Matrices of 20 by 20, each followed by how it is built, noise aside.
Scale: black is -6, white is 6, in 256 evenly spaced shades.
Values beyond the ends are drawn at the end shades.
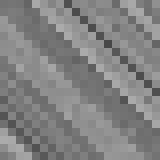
Toeplitz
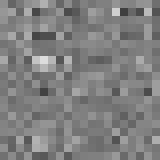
low rank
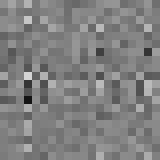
low rank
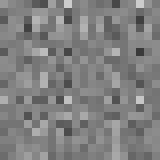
low rank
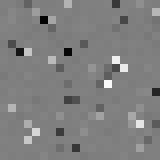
sparse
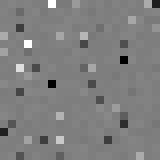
sparse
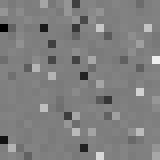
sparse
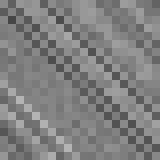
Toeplitz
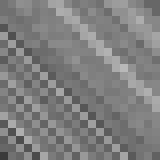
Toeplitz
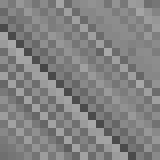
Toeplitz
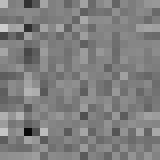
low rank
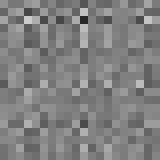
low rank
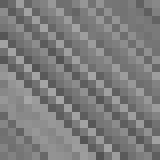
Toeplitz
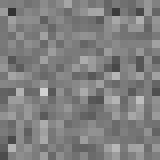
low rank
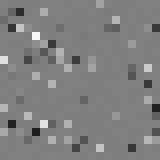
sparse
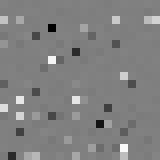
sparse
